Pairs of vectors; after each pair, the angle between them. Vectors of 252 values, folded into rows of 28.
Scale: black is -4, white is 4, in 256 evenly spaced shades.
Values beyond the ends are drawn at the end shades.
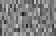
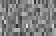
nearly opposite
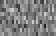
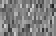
orthogonal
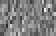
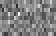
orthogonal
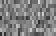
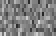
nearly opposite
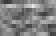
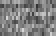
partly opposed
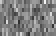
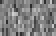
nearly opposite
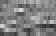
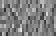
orthogonal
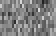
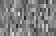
orthogonal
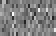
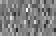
partly opposed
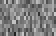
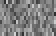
nearly opposite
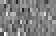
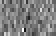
partly aligned
